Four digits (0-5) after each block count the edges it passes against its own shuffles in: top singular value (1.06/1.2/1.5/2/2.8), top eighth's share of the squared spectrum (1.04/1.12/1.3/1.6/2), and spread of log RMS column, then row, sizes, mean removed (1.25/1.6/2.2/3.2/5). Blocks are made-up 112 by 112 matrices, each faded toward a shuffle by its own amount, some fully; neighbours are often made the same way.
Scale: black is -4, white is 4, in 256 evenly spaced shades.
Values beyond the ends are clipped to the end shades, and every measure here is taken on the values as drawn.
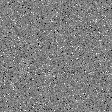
0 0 0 0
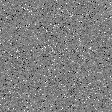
0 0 0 0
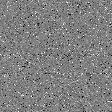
1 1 0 1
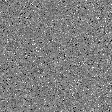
0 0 1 0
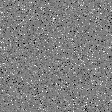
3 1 0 0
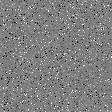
0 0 0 0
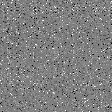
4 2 1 1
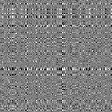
5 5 4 4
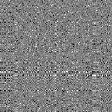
5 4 3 3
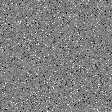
0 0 0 0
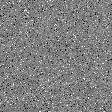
1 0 0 0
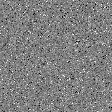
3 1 0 0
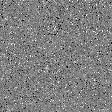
2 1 0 0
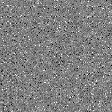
4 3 1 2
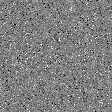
1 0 0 0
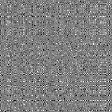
5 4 3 3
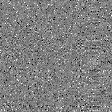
4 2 1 1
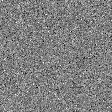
1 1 0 0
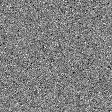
1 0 0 0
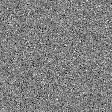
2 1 0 0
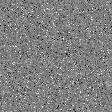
0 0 0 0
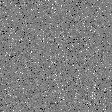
1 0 0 0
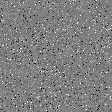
0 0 0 0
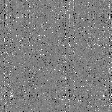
4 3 3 2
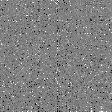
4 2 1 1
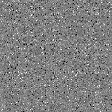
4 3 1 1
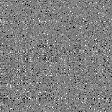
4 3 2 2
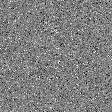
1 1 0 0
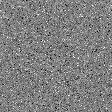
2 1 0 0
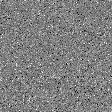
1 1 0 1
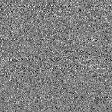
3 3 0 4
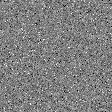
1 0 0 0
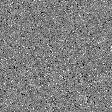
1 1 0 1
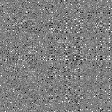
4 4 2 3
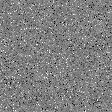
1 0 0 0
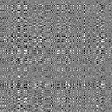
5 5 4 4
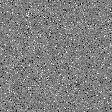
3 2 0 0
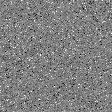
2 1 0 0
